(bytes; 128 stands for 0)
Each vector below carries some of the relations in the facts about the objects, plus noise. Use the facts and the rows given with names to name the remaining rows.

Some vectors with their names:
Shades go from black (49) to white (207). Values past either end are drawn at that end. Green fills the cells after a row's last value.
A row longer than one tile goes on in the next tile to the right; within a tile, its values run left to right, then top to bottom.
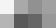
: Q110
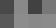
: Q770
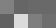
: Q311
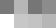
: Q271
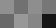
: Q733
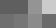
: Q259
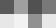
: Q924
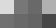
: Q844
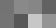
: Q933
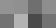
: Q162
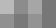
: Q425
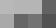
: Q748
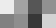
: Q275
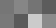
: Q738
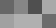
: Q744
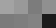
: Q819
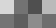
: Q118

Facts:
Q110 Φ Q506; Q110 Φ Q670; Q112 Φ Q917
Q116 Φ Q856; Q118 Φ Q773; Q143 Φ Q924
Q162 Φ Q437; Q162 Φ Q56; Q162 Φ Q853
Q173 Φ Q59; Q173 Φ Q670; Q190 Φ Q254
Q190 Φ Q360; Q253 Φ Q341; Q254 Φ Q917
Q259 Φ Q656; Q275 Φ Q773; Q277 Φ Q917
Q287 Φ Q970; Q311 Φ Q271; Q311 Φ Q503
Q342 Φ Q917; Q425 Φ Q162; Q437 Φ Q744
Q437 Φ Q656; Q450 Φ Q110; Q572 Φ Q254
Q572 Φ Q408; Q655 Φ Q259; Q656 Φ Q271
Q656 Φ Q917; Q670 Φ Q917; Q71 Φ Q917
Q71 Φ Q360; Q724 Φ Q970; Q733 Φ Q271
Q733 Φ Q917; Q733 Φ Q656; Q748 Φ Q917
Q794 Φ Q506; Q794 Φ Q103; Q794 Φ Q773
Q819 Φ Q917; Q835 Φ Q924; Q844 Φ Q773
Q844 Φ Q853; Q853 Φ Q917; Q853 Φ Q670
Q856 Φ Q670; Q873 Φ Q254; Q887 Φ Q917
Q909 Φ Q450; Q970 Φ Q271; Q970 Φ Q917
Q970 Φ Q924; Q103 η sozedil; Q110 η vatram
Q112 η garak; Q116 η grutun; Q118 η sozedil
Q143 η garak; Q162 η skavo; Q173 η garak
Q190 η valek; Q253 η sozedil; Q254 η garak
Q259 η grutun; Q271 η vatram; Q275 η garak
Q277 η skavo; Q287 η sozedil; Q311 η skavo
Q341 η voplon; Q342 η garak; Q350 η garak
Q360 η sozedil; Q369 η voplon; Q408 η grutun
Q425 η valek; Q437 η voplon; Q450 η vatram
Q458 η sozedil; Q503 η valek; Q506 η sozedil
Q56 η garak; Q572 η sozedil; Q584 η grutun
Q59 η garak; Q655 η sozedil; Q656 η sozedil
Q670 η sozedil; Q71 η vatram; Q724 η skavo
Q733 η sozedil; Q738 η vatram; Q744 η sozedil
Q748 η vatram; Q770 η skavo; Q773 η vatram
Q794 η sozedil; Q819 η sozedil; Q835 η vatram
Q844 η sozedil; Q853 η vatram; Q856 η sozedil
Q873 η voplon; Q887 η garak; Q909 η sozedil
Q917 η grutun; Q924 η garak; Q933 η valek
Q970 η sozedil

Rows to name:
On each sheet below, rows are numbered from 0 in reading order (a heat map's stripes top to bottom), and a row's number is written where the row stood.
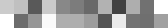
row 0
Q773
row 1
Q656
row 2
Q917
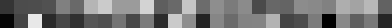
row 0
Q253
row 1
Q116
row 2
Q190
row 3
Q254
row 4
Q350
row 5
Q572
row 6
Q71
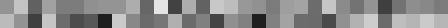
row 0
Q59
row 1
Q873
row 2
Q670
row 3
Q360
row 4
Q173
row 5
Q856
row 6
Q835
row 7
Q503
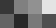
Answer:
Q408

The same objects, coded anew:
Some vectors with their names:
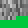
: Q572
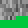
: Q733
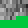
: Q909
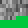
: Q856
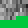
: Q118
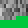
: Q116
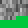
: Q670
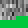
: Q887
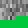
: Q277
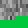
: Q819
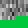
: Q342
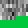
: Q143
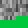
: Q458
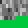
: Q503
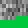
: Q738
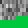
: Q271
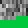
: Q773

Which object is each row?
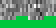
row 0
Q162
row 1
Q924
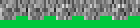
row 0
Q584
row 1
Q259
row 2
Q350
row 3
Q770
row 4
Q56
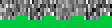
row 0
Q59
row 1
Q253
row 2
Q656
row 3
Q341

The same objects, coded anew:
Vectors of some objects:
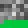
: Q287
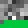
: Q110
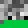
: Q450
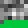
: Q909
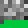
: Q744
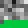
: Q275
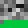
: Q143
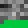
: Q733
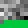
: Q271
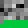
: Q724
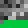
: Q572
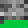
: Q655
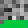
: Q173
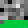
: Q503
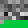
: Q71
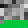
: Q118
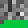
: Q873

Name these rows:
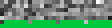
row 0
Q425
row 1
Q277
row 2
Q350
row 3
Q360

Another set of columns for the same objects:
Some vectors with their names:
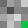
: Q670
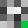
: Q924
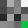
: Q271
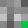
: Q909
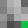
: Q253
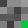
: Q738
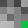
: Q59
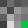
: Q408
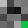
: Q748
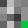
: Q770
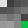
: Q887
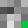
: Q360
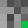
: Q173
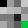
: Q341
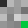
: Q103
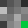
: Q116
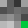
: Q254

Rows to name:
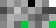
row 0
Q744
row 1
Q773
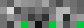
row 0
Q425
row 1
Q835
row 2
Q275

